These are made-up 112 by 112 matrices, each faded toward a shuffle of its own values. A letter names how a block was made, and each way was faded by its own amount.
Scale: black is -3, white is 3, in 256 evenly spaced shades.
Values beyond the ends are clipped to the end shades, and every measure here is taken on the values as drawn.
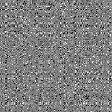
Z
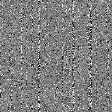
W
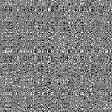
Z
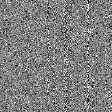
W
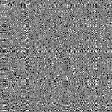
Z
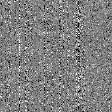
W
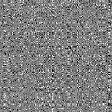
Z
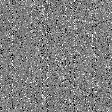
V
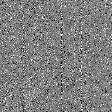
V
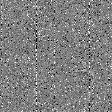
V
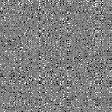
Z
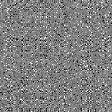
Z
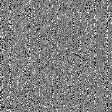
W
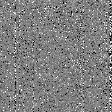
V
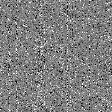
V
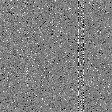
V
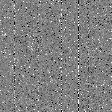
V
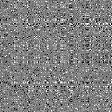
Z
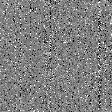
V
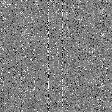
V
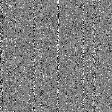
W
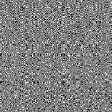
Z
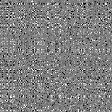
Z
